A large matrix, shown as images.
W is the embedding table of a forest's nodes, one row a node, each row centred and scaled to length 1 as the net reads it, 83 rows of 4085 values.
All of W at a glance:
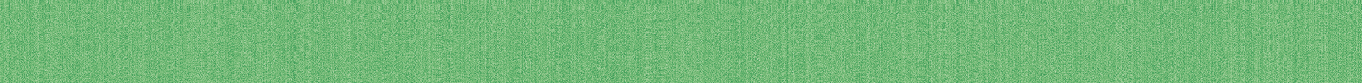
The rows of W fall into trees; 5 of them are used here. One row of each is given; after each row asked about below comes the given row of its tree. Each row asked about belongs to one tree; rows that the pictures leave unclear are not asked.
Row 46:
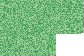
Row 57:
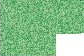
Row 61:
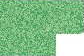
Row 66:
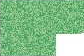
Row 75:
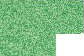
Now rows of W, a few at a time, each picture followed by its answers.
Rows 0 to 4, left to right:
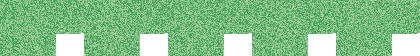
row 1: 75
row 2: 75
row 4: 66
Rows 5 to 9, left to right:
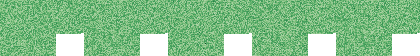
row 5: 57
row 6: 66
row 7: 66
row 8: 66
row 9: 66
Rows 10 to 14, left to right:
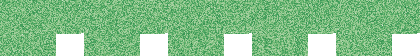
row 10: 61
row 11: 66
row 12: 46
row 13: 75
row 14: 57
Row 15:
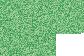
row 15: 66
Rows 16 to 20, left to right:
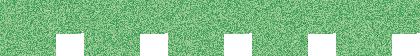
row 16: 57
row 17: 66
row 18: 57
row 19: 46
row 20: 75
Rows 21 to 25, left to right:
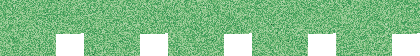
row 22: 66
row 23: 66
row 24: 61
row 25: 57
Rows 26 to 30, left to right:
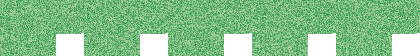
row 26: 66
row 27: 46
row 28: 57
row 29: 75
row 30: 75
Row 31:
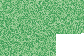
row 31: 66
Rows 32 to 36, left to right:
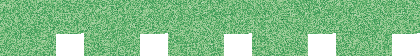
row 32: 46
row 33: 57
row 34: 75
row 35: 75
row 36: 46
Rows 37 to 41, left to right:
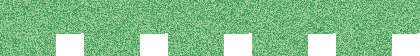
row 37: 75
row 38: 46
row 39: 75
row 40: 57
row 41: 61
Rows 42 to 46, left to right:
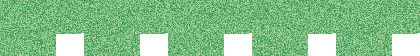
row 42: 57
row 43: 46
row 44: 61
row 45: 75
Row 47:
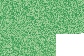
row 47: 75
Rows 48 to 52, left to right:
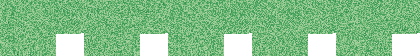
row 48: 75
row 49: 46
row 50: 75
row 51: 61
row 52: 57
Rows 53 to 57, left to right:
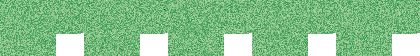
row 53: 57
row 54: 61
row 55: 46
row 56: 57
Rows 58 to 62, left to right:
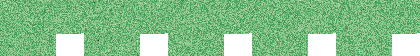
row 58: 46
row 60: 57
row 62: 75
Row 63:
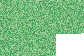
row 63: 66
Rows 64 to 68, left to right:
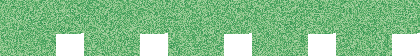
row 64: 57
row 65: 61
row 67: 46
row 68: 46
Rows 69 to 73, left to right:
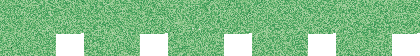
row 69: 61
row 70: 75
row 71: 57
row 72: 61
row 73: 46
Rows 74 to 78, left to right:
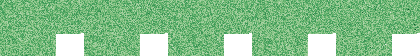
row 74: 75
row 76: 66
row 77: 75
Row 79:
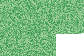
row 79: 46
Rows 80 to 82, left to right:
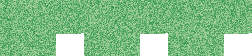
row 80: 66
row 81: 57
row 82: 75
